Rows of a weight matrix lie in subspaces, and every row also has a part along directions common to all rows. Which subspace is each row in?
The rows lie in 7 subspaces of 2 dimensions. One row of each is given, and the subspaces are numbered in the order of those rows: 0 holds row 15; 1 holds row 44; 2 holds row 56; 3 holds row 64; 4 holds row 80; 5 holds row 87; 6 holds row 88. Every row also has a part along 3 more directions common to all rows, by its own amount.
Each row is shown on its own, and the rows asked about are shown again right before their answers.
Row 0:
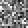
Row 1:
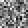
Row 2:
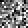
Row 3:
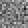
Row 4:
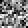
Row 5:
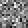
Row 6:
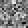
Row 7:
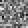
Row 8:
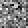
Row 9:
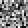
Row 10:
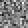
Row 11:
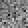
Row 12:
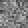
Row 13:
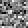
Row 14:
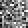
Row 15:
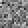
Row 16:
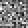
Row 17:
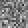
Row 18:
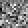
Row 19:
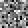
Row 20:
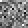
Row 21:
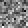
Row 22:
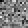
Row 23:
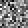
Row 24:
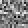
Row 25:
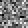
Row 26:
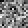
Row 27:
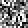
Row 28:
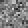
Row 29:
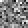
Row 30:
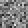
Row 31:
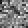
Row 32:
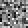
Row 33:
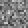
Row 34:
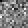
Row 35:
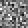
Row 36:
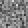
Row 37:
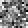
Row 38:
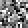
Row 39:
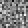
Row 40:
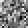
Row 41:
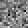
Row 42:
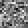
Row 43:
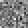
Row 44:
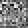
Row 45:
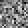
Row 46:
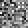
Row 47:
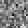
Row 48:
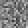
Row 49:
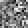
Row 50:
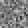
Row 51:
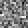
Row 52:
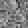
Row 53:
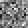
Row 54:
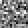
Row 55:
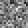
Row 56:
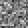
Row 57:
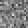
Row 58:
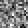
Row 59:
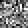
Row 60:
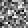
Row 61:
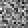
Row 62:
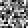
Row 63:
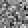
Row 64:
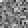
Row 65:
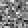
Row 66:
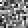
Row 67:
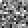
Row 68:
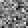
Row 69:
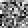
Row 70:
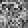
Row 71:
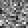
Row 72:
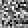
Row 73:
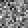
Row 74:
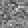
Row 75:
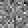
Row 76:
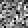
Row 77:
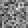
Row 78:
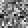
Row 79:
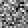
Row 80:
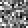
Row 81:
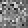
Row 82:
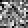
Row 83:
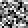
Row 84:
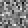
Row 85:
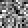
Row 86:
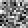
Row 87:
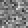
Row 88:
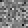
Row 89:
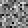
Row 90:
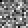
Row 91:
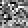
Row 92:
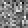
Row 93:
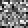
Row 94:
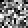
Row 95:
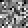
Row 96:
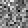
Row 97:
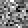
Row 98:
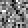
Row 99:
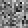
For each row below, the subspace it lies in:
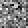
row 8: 1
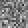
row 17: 1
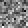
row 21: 2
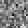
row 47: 4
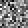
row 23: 0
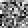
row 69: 5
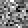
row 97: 0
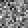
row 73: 0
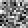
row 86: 5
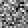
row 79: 1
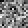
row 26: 0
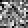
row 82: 2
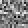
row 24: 2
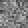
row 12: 5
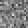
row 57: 4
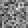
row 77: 1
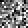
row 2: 4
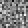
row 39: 4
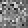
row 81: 1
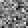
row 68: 5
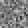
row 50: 0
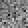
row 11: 6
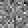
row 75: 2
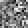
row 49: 3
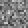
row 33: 6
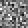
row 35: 0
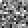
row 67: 2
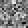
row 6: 5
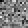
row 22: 3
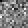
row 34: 3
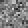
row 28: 3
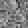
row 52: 5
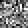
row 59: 3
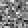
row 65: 6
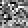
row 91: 0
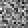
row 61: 1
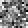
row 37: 2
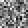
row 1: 0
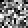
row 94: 6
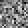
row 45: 1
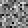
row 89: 1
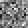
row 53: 5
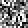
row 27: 0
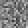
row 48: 1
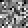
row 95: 6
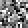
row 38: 5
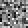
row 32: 6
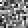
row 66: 4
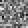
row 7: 4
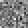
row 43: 0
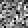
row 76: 4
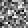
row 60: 6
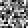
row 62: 6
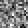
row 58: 4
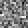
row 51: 3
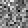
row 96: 0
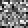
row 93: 2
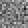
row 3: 4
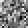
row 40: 5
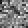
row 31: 2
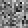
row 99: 3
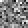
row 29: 3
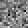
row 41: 6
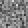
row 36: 4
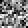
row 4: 2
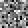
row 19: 0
